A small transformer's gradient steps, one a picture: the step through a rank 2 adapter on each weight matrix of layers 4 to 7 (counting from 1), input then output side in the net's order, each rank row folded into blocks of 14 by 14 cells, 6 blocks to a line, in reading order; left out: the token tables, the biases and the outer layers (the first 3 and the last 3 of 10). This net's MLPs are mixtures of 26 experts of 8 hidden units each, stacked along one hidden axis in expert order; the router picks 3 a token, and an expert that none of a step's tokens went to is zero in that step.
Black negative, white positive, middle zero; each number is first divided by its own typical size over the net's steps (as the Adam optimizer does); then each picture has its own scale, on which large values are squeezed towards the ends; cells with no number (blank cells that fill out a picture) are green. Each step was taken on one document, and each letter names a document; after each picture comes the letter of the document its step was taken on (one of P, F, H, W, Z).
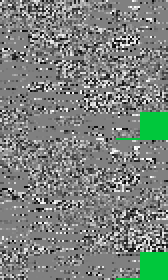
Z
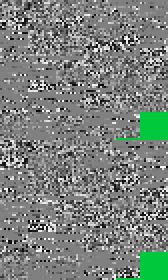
Z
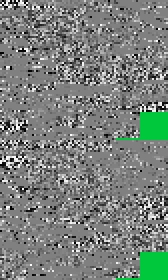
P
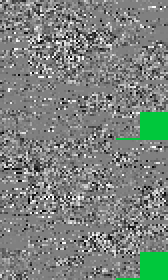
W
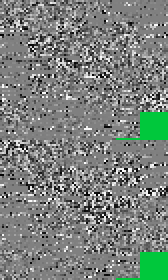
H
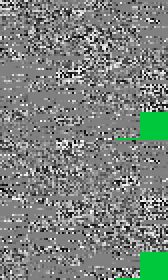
Z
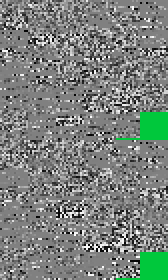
Z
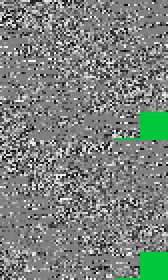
H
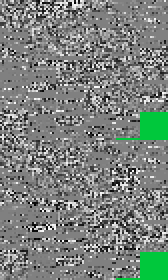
Z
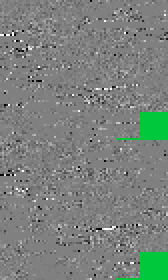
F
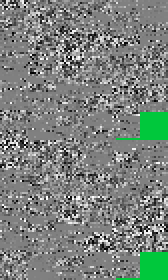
W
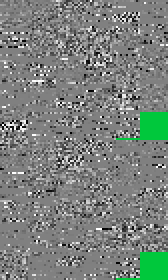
F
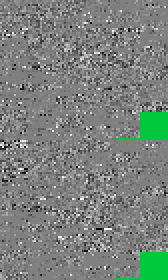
W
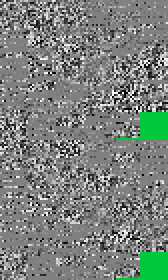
P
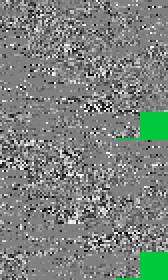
W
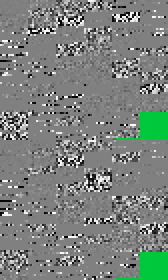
P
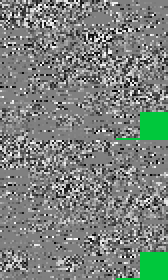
H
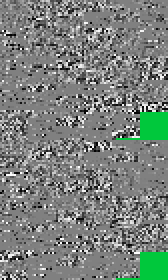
P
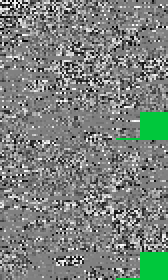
Z
